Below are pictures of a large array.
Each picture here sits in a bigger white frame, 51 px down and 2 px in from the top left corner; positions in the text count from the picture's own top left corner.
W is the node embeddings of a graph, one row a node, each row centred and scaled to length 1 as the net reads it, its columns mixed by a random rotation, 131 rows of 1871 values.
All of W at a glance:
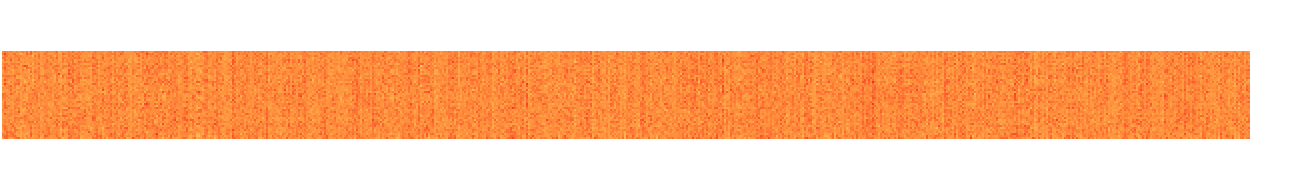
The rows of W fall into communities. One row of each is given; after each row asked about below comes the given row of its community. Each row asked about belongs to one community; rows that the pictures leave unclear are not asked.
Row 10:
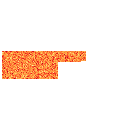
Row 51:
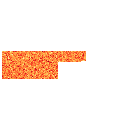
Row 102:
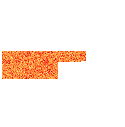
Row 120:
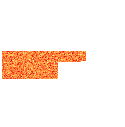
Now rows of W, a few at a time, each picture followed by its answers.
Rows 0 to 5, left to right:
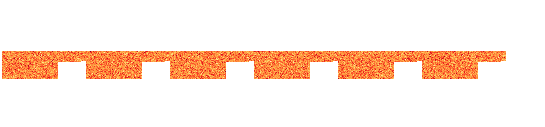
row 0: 120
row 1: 120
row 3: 120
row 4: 102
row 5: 10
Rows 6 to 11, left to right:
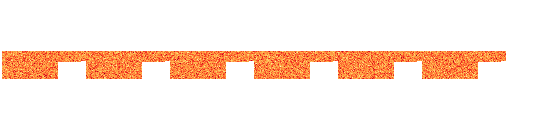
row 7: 102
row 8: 120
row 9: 120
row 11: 102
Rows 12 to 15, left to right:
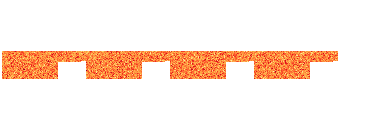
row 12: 51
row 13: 10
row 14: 51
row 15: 51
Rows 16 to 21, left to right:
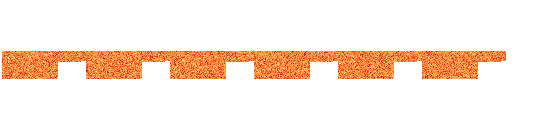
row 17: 10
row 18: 120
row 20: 120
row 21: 102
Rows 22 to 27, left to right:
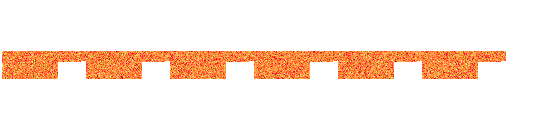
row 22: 102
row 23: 10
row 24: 120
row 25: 102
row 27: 10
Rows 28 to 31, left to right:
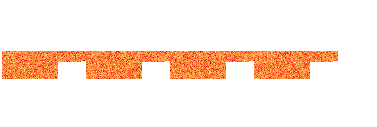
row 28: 102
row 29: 10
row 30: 10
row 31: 120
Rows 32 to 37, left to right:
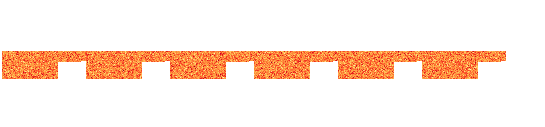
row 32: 51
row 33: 10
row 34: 51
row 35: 102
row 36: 120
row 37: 120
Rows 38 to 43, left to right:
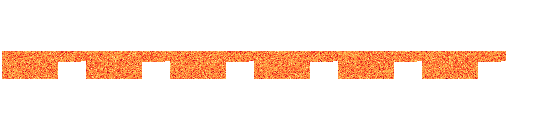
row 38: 102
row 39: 51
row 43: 102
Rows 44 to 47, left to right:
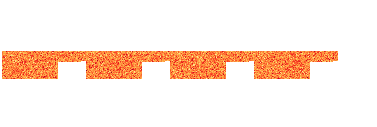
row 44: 120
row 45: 51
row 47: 102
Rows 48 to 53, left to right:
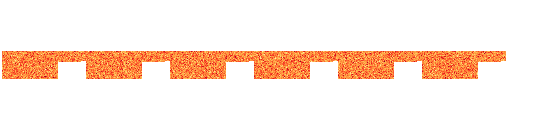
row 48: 120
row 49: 10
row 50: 10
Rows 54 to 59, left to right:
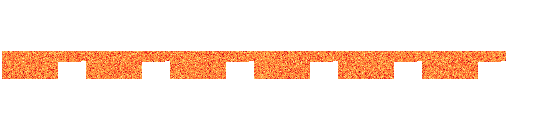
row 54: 51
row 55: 102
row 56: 120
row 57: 10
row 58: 51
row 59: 51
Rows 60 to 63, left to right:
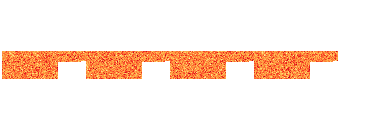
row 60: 51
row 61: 102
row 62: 102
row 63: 51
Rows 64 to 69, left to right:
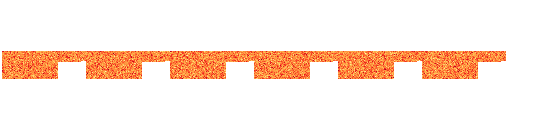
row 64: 10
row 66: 10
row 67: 120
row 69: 10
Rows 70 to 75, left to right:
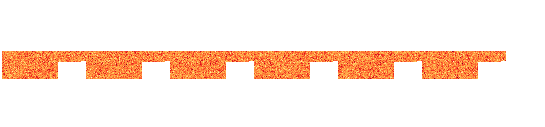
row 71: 120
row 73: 120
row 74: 51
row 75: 10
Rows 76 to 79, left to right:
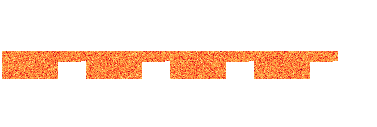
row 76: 102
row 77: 102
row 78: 120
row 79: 10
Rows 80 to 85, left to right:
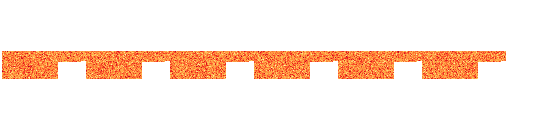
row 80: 10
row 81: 120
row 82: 10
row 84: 120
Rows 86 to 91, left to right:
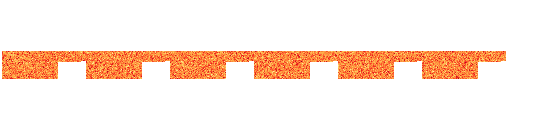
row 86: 120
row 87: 51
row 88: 102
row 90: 102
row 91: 10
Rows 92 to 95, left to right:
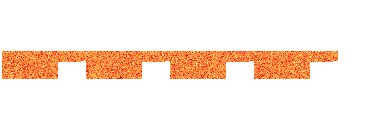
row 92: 51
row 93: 10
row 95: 120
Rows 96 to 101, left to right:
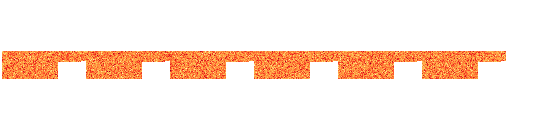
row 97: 102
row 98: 10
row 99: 102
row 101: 120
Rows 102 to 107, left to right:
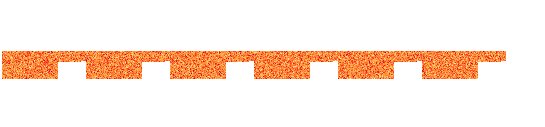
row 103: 10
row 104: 102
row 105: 10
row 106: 102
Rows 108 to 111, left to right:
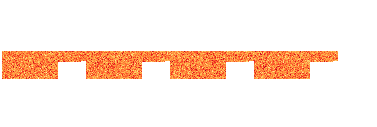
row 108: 102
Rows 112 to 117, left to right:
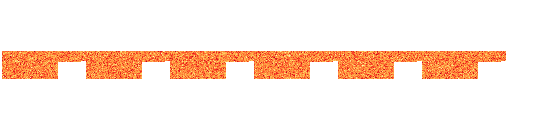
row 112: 120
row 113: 10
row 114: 10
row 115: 102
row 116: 102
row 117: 102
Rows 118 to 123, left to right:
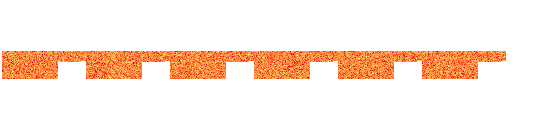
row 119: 120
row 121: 102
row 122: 51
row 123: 51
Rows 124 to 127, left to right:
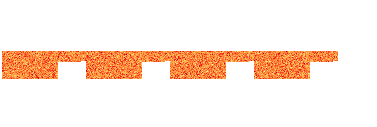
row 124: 10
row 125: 10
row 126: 120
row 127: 10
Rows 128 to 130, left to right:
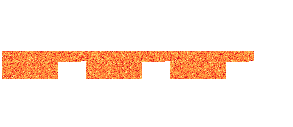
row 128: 120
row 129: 10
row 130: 120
